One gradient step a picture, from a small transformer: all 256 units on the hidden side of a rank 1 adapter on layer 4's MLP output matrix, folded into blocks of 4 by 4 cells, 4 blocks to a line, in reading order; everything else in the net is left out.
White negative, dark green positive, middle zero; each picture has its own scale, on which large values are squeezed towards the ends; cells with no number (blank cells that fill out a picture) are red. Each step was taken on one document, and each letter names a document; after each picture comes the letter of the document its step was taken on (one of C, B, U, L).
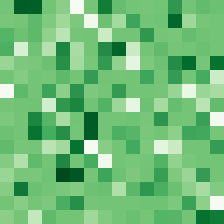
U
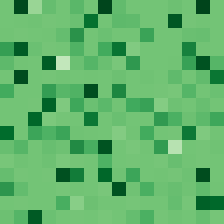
U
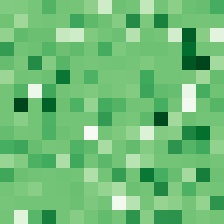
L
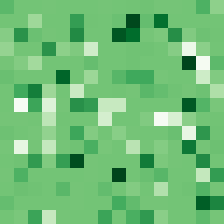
L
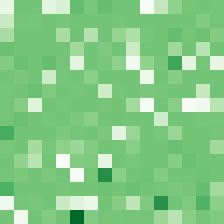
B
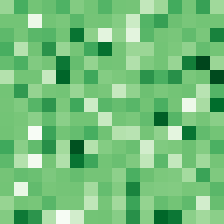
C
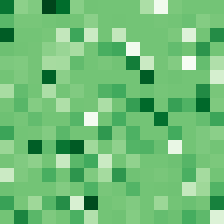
B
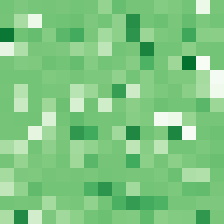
C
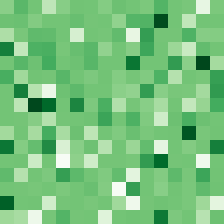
C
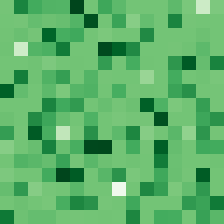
U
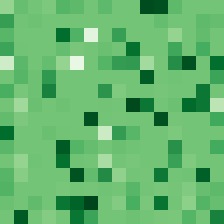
B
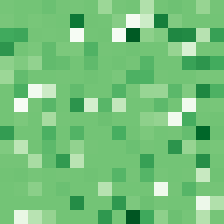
L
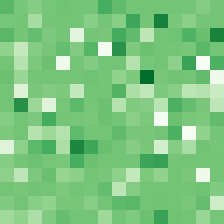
C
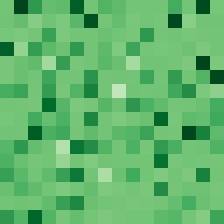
U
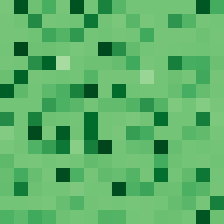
U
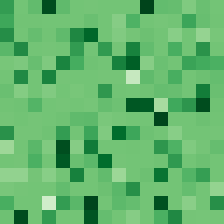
B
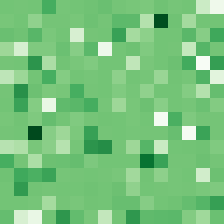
C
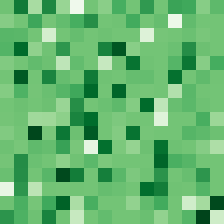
U
